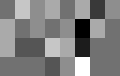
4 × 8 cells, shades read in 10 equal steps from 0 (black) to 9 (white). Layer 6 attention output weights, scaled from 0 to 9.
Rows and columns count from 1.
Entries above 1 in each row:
8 7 7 8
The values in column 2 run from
3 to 7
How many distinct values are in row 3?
5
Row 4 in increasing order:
3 4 4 4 4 4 5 9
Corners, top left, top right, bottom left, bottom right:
4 5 4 4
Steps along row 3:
down same up down down up same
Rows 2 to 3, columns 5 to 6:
5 0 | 6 1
